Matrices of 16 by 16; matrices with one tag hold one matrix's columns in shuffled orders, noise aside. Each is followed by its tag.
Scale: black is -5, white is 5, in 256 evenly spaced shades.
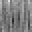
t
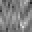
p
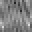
p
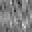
p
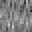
p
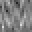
p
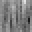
t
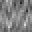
p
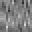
p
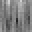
t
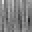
t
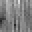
t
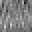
p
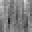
t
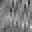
p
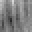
t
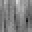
t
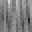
t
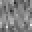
p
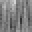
t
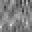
p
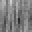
t
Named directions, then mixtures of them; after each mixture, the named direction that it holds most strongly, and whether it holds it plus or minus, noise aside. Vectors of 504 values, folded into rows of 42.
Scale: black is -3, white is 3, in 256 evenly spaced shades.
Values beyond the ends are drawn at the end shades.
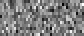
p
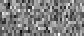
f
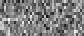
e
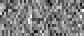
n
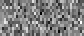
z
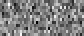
f, minus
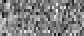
f, minus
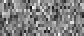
f, plus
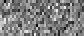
f, minus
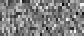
p, plus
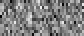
n, plus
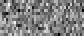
f, minus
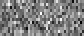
z, minus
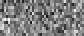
e, plus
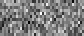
z, minus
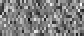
n, minus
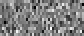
p, minus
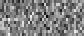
e, plus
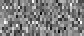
z, plus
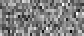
p, minus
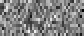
n, minus
